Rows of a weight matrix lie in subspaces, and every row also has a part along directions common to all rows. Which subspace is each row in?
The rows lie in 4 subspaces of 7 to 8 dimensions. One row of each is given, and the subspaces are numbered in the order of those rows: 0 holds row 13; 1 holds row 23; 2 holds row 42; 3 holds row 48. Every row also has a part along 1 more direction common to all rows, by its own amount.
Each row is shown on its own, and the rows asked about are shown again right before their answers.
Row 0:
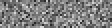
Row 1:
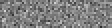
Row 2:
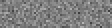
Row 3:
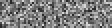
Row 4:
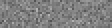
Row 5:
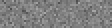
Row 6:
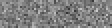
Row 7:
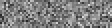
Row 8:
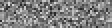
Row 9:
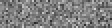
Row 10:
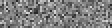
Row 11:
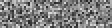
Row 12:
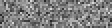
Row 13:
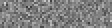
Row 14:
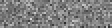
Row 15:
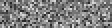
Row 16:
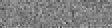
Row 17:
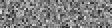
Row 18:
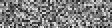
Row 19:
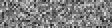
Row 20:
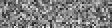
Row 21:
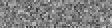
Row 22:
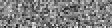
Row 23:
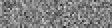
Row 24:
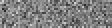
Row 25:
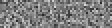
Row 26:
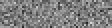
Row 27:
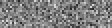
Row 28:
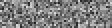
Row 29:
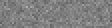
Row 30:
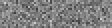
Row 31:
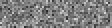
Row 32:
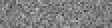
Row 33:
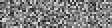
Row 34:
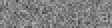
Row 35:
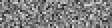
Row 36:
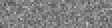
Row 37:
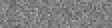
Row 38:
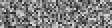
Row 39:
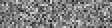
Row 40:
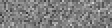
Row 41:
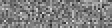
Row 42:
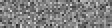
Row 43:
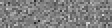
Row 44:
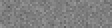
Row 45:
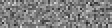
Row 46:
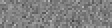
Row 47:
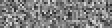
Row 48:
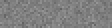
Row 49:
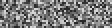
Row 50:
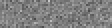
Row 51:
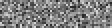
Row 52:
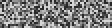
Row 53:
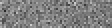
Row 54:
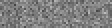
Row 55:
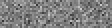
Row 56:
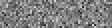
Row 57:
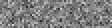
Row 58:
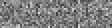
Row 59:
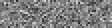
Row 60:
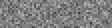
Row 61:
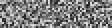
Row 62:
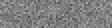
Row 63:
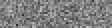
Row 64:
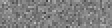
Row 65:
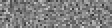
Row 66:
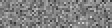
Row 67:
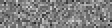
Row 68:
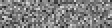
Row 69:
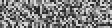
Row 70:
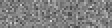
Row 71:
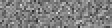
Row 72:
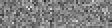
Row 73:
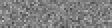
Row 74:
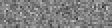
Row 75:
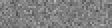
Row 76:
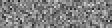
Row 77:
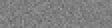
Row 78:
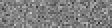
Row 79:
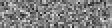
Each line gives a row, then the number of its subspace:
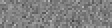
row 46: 1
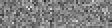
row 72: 3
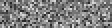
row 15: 0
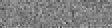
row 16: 2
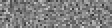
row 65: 0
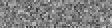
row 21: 0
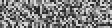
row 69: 3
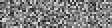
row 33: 1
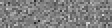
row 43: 1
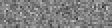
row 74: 2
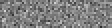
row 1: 1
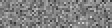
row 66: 0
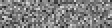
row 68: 0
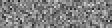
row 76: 0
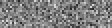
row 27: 0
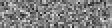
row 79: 0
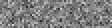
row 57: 3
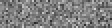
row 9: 1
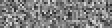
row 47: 0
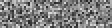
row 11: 2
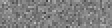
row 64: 3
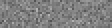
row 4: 2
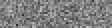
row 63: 2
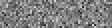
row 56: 3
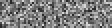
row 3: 1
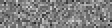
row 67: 0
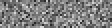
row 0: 1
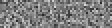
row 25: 0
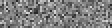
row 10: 3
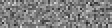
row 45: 1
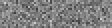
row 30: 3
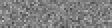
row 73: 0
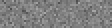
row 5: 1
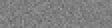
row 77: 3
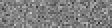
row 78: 1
